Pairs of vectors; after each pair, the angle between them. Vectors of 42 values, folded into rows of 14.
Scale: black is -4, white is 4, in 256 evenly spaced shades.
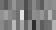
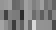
nearly opposite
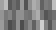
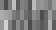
orthogonal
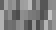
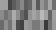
partly opposed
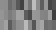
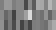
partly opposed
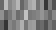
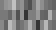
orthogonal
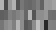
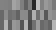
orthogonal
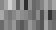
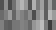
partly opposed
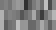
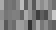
partly aligned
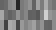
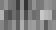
partly aligned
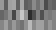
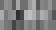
partly opposed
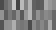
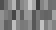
partly aligned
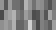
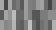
nearly parallel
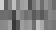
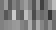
orthogonal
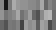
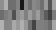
partly opposed
